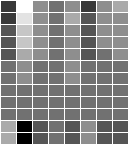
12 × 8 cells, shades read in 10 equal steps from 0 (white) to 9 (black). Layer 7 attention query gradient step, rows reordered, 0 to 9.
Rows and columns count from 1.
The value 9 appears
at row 11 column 2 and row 12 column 2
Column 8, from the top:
3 4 4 4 4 5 5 5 5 5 6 6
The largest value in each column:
7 9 6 5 6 7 6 6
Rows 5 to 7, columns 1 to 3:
6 3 4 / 5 4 5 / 5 4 5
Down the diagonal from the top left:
7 1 4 5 4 5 5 5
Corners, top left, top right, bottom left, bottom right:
7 3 3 6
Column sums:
63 49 57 60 54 64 58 56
